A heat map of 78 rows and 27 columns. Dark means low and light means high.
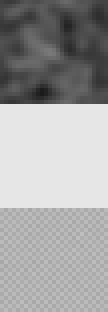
The table splits into 3 rows of 1 panel. Panel 1,1: low, blotchy. Panel 2,1: very high, flat. Panel 3,1: high, checkered, faint in contrast.
